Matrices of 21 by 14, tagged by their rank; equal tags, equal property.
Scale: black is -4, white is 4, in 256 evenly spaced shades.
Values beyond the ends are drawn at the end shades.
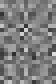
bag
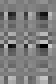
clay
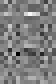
bag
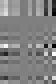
clay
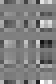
clay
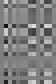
clay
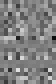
bag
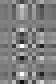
clay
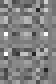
bag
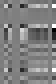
clay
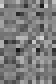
bag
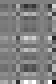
clay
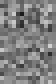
bag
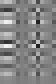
clay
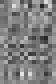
bag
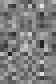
bag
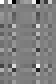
clay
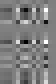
clay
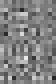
bag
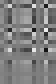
clay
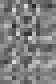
bag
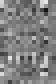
bag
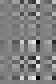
clay
